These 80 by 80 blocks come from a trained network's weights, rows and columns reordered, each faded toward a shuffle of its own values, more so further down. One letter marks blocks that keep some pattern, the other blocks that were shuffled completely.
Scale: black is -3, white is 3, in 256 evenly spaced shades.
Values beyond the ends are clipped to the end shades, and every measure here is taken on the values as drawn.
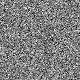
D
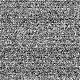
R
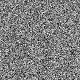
D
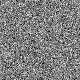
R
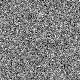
D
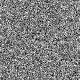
D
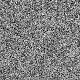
D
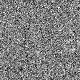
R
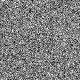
D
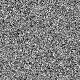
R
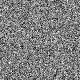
D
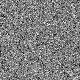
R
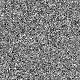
D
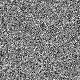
D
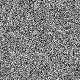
D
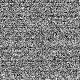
R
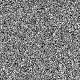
D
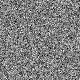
D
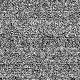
R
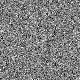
D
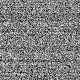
R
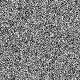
D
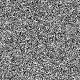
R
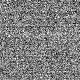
R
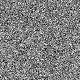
D
